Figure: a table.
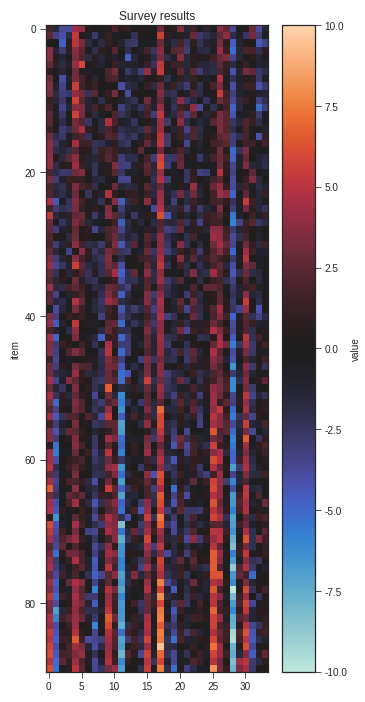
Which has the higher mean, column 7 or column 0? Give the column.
0
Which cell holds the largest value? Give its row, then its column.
86, 17
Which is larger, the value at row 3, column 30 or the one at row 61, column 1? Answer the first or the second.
the first
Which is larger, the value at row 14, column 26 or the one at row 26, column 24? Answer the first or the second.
the first
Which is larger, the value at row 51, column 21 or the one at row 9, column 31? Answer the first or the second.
the second
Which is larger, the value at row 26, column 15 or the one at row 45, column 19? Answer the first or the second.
the first
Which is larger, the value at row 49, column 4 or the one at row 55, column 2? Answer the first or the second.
the first
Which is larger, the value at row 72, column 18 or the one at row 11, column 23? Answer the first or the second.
the first
